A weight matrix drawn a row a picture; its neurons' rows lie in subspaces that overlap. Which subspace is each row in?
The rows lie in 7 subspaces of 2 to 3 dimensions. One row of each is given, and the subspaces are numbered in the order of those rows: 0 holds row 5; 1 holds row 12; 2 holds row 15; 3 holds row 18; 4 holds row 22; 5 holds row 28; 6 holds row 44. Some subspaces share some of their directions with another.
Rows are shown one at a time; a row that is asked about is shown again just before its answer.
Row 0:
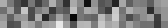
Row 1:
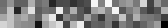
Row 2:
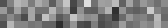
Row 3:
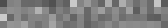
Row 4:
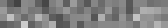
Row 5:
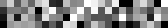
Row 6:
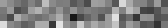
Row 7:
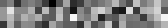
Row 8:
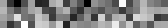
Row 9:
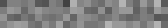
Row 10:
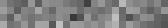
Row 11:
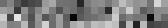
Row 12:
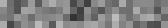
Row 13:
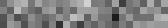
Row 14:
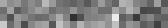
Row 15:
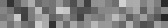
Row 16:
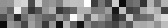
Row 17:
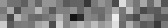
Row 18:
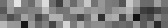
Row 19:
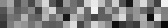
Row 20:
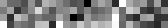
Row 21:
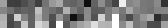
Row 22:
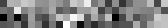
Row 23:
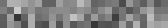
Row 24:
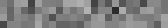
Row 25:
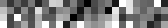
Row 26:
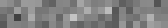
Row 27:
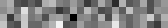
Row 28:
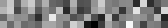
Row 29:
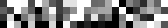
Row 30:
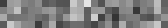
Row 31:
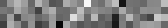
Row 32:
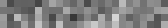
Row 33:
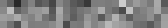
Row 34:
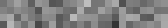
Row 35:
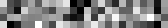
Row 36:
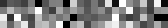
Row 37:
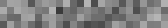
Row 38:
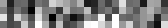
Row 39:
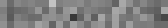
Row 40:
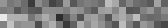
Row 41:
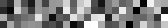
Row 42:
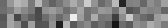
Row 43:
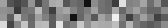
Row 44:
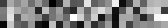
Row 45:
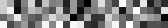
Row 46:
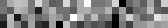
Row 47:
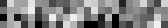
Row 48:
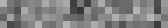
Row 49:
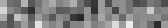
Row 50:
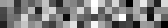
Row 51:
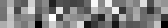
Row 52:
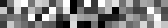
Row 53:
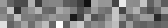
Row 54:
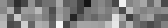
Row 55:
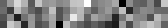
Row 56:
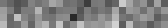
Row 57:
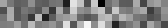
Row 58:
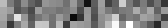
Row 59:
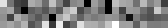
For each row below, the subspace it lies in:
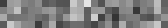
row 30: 1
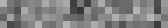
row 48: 1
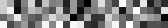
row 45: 5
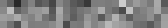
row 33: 6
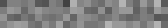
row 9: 1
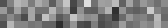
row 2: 2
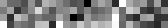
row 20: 3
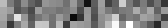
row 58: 5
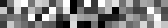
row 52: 2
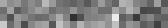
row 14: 3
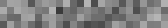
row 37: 2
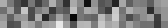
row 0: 2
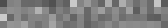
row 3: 1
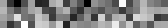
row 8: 3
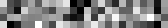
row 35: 1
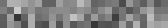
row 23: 0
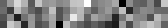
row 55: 6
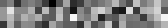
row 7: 6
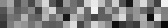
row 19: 0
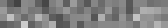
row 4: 3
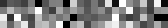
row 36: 1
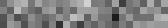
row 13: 4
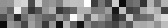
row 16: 4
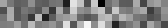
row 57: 2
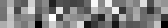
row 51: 4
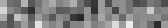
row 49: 5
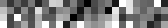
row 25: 0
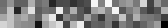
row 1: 4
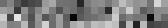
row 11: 0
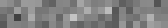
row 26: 0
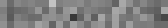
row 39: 6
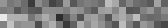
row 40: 4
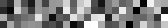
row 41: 5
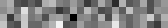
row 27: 2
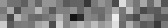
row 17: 3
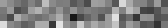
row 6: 3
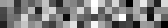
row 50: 0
